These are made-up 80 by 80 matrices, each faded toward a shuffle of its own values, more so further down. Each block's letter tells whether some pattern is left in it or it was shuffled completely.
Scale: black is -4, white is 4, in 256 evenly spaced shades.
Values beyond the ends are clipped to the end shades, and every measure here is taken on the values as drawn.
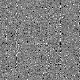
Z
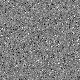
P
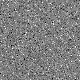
P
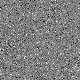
P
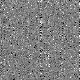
Z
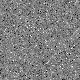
P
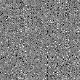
Z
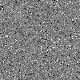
P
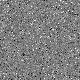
P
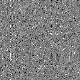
Z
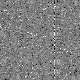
Z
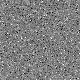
P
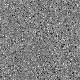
P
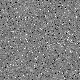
P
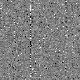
Z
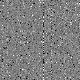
Z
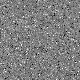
P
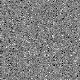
Z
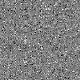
Z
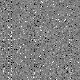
Z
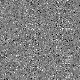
Z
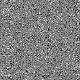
Z
